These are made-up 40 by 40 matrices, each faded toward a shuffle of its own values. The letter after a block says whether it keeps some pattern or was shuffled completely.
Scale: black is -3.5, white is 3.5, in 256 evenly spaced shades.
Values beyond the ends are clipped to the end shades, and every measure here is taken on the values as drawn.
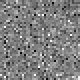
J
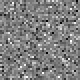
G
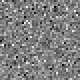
G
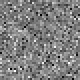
G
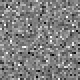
G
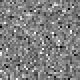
G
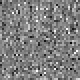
J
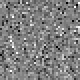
G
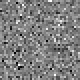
J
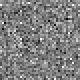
G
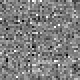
J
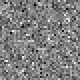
G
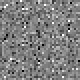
J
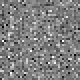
J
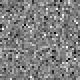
G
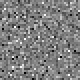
G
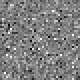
G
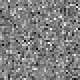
G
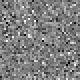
G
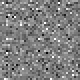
J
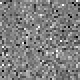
J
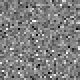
G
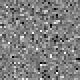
J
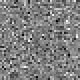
J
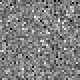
G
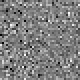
J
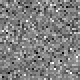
G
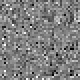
J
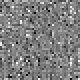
J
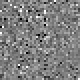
J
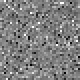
G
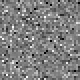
G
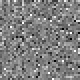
J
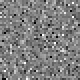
G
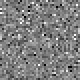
G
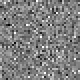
J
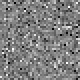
J
